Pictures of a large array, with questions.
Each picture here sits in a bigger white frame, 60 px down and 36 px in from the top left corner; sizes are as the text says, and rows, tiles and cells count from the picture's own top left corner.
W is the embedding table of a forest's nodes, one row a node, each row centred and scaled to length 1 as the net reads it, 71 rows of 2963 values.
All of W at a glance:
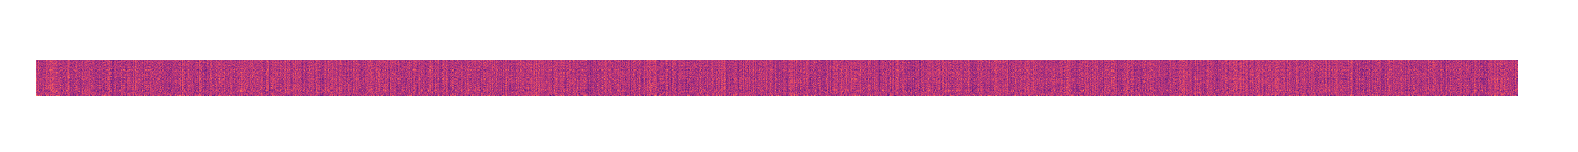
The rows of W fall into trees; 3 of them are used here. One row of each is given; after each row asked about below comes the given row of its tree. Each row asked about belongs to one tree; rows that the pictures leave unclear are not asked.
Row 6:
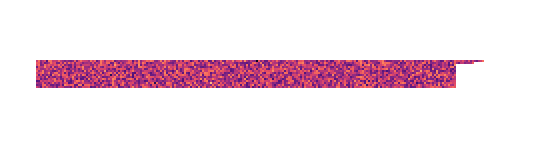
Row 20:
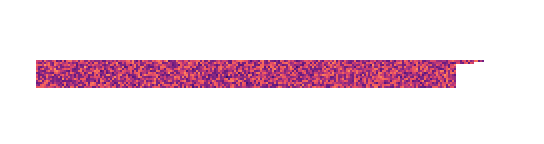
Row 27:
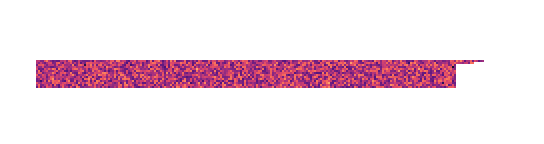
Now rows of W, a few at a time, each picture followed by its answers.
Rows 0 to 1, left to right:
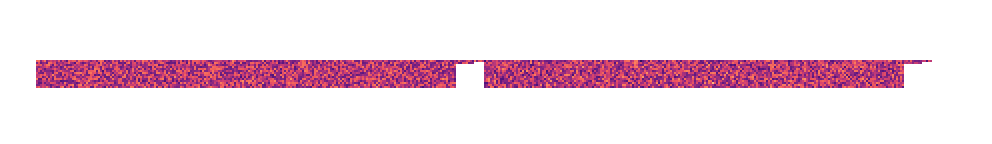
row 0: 6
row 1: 20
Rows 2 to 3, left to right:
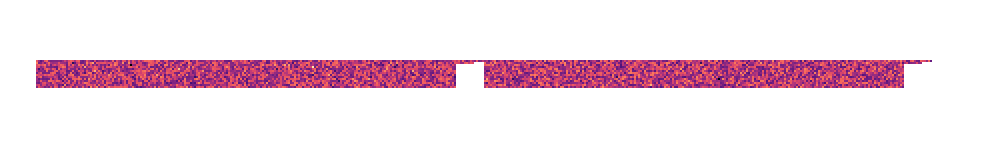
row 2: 27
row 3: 20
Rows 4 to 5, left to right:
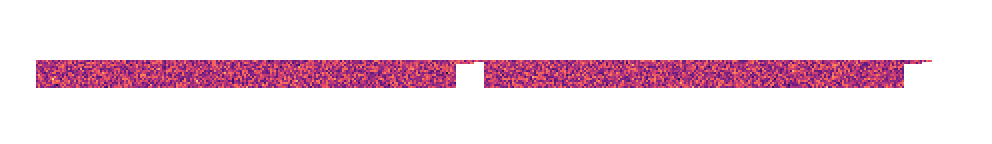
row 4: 27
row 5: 6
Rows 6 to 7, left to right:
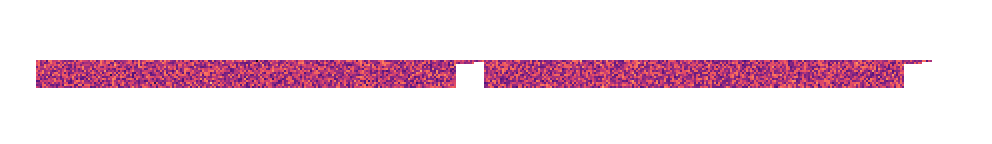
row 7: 20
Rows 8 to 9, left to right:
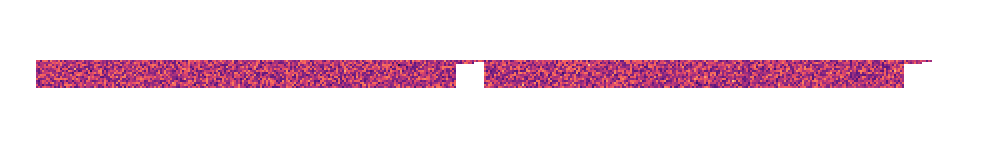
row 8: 6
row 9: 20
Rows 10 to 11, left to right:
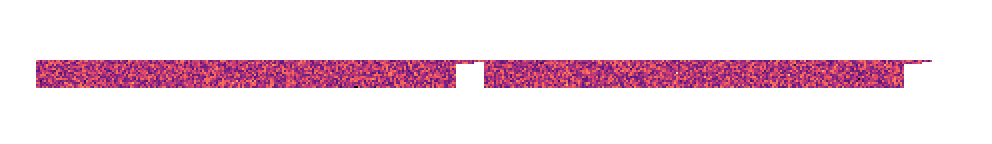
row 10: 6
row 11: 27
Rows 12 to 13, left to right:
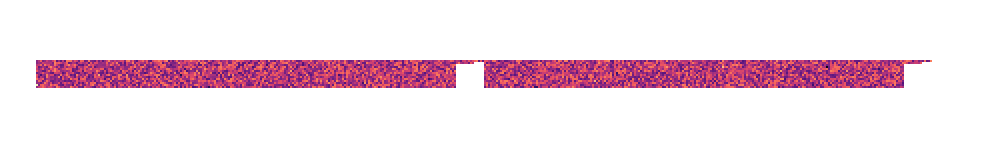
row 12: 20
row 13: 27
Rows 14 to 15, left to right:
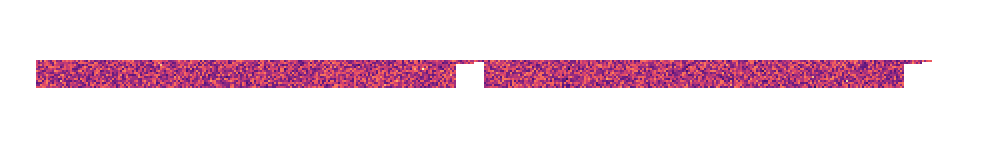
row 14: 20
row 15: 6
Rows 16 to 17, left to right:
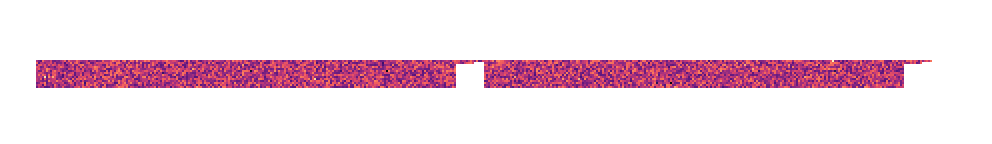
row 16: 27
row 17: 6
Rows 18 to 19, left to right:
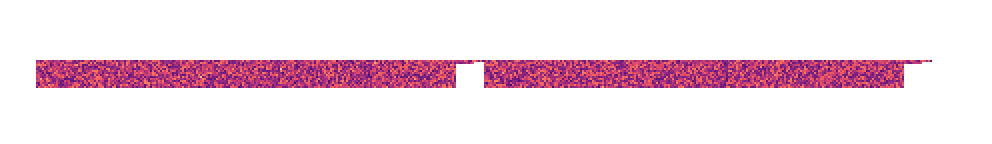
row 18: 20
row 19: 20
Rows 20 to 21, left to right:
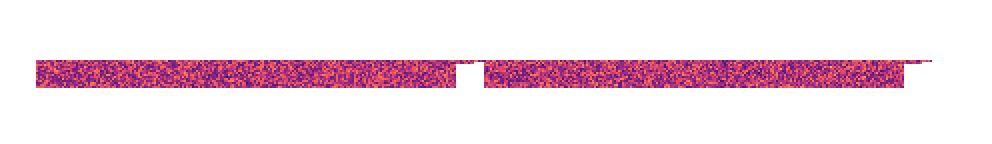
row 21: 20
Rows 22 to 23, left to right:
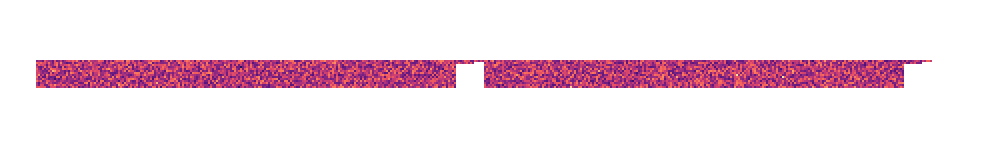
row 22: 20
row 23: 6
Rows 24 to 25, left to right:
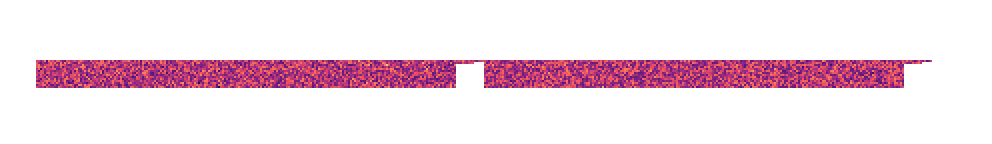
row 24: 6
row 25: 27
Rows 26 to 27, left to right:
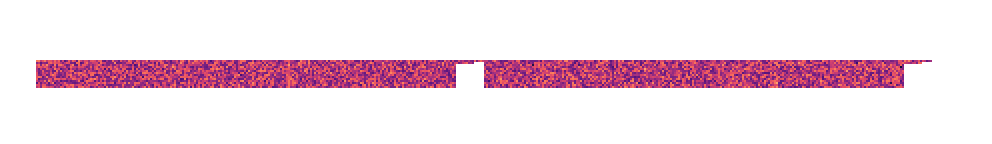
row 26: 6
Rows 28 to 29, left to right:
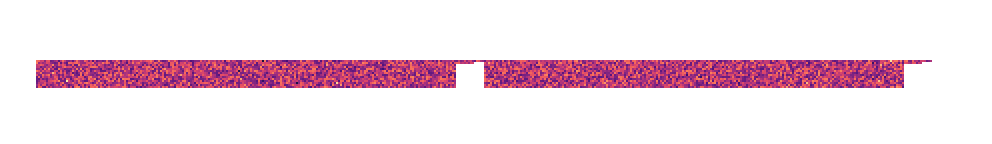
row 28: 27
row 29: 20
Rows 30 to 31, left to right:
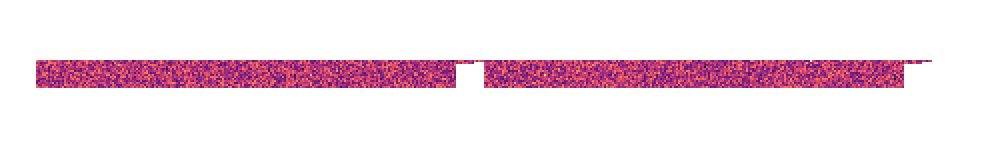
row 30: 6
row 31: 20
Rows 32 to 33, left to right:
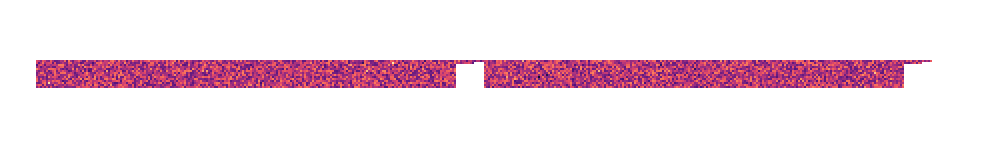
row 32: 27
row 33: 6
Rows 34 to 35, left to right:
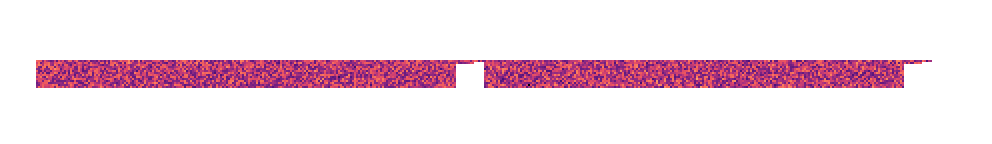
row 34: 20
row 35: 20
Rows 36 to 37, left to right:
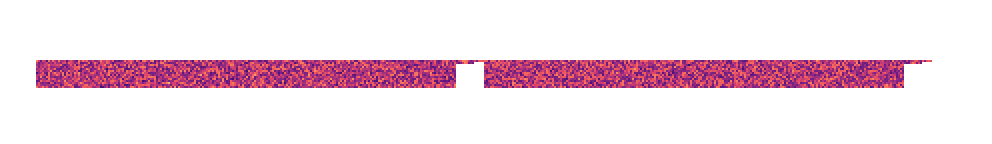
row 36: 6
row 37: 6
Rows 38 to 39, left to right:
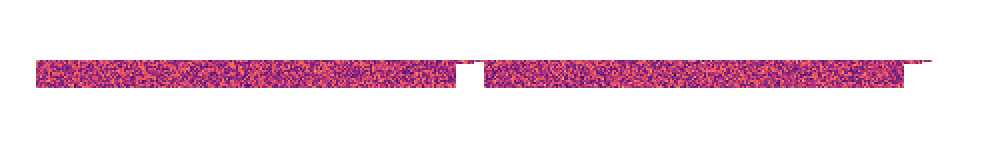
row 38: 6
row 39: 6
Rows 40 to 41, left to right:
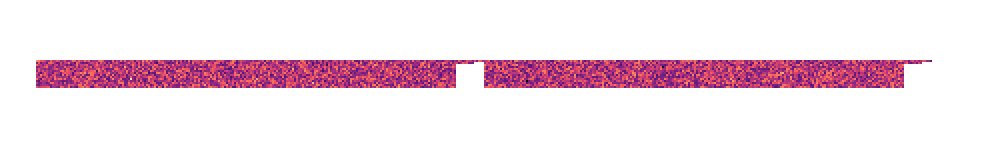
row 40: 6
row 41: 20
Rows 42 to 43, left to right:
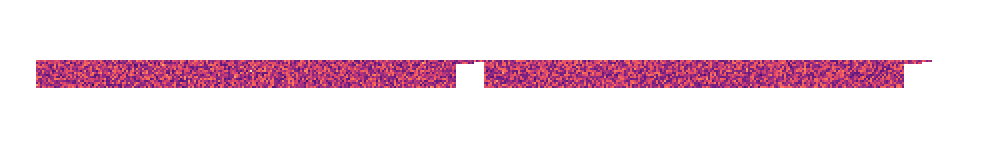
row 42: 6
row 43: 20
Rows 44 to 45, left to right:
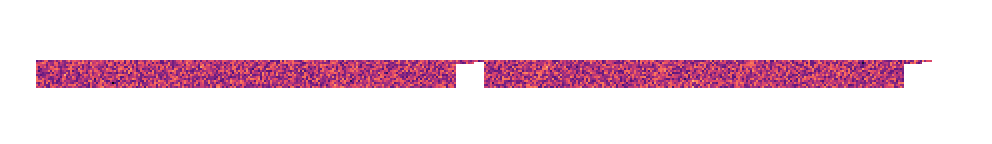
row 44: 20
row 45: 6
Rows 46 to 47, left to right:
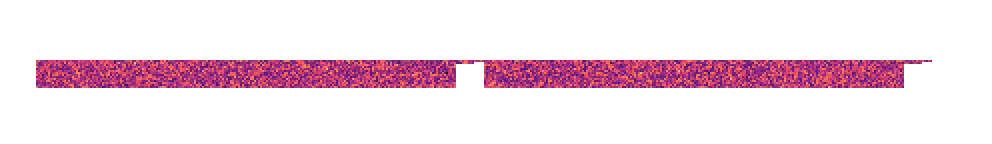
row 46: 6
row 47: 20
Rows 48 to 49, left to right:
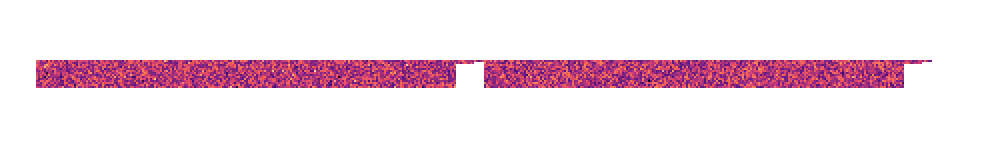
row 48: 6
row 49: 27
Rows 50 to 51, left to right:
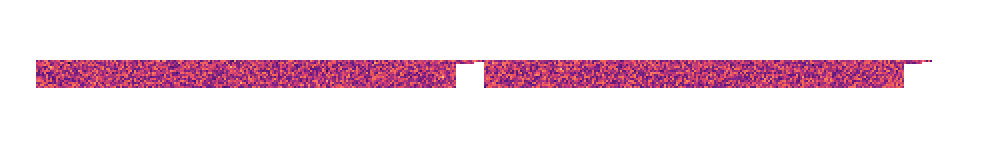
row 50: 20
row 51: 20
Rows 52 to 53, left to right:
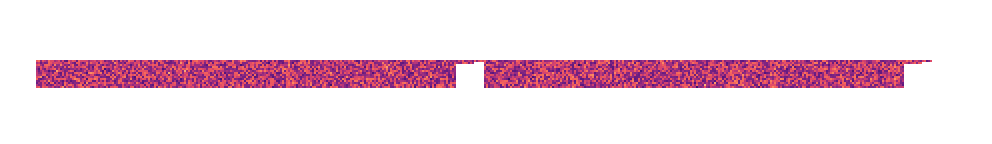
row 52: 6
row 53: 27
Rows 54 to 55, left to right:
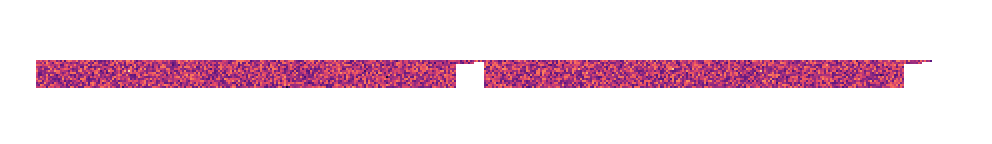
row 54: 20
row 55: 20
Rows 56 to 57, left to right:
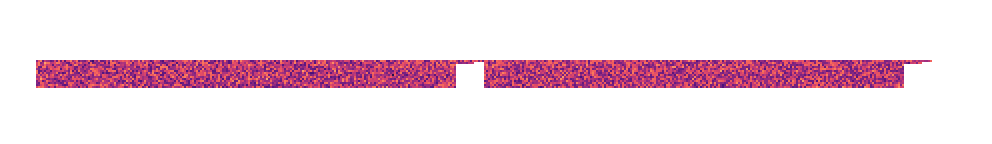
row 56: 20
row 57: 6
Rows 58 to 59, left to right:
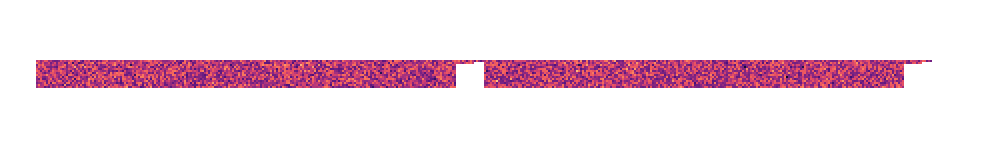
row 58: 27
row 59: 20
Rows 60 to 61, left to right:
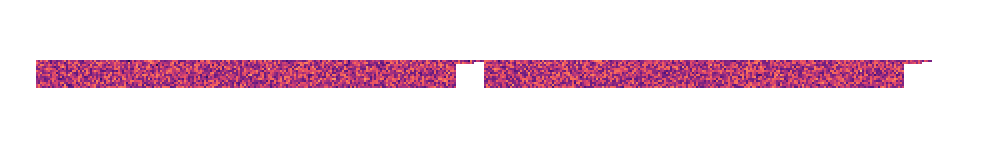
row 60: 27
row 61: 27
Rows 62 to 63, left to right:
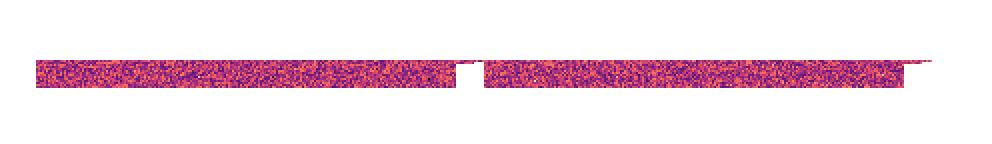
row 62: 27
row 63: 6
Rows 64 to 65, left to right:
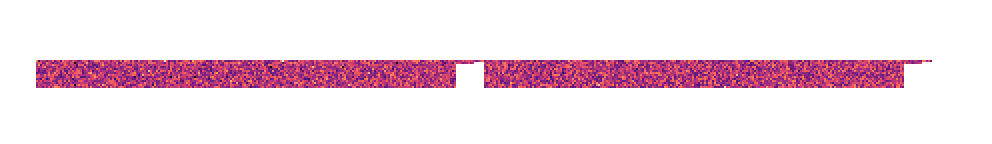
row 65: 20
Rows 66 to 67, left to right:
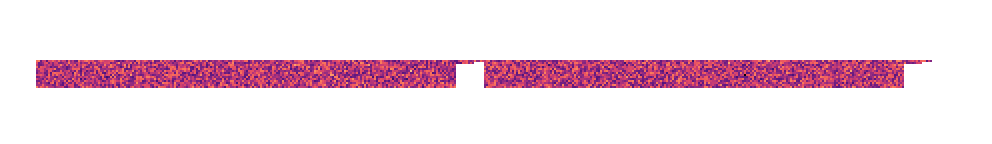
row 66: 6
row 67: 20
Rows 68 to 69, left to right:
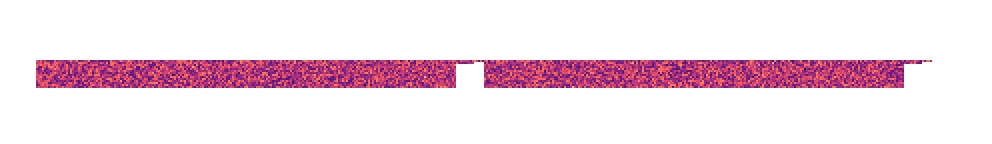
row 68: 20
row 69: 6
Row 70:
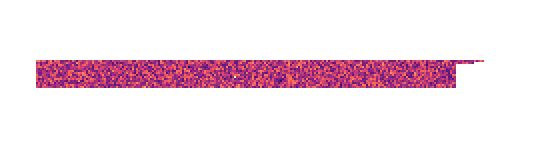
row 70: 6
